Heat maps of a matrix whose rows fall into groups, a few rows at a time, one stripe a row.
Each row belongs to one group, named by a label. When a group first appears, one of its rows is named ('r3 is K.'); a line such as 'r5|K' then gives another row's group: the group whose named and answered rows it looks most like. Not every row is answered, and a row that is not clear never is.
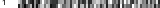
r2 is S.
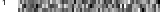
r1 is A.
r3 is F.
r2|S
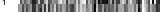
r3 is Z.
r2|Z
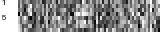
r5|A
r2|Z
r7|Z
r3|Z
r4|Z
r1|F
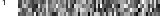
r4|S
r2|A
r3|Z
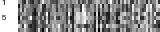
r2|F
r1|S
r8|A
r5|Z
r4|A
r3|F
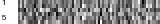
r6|A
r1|F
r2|F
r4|Z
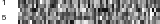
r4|Z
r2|S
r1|S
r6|Z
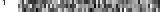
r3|S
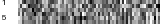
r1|S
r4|F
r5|F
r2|A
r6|F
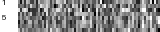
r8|A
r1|A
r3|A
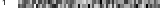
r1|Z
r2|S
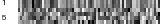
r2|S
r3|Z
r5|A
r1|S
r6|S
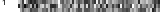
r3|F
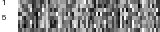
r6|S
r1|A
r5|S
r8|A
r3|S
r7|S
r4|A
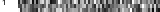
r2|A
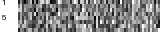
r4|S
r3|F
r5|Z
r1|S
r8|Z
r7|A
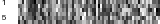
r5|F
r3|A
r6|Z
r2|A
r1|F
